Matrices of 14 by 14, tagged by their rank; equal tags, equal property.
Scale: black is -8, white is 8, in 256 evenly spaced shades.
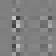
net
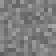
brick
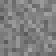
brick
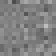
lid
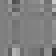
net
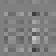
net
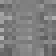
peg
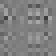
peg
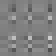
net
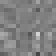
peg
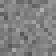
brick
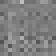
lid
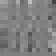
peg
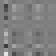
net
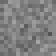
brick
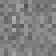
lid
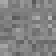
lid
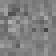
lid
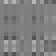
net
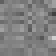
peg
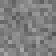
brick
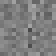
lid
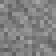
brick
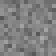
brick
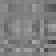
peg
